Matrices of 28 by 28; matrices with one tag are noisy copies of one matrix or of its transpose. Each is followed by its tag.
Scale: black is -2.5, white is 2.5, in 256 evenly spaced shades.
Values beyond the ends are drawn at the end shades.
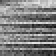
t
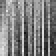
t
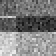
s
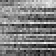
t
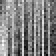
t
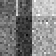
s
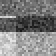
s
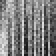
t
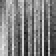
t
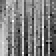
t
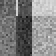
s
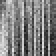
t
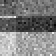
s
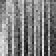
t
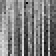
t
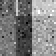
s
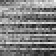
t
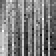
t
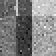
s
